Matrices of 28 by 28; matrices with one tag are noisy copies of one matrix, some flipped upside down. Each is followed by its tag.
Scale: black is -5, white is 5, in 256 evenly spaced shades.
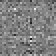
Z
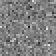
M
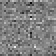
Z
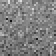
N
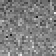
N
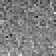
N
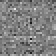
Z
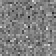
M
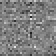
Z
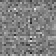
Z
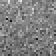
N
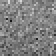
N
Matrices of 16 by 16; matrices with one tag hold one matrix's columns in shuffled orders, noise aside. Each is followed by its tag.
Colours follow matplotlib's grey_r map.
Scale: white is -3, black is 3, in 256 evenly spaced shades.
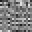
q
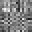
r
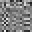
q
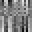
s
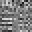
q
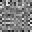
q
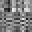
r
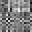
r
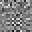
q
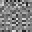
q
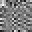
q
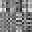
r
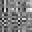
r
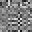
q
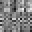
r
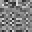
q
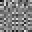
q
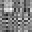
r
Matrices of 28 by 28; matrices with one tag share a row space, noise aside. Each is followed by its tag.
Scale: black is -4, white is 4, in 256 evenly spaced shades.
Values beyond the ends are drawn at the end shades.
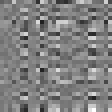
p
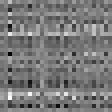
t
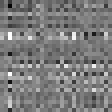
t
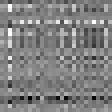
t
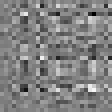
p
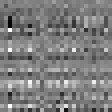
t
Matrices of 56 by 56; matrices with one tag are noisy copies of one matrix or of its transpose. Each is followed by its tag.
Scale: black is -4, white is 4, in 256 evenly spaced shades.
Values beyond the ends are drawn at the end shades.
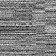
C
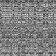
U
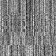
C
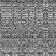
U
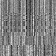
C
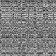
U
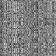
U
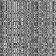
U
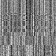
C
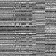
C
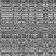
U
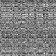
U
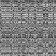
U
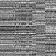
C
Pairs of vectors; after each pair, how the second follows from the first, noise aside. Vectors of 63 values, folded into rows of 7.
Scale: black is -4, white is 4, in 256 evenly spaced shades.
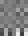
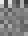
reversed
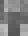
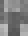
copied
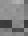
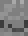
partly zeroed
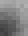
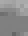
partly zeroed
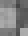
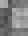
reversed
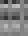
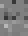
partly zeroed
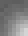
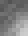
copied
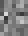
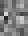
copied
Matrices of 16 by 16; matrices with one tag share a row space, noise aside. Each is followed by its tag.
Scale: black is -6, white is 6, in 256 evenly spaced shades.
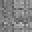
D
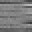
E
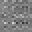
D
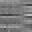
E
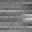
E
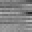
E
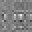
D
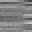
E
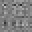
D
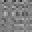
D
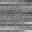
E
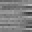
E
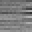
E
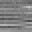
E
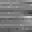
E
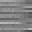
E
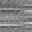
E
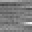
E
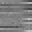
E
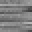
E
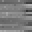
E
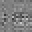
D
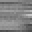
E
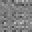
D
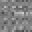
D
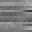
E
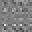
D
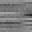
E
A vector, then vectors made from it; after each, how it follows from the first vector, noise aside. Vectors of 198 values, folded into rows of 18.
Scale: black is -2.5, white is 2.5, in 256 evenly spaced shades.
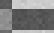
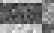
reversed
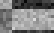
negated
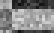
negated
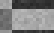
negated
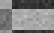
negated
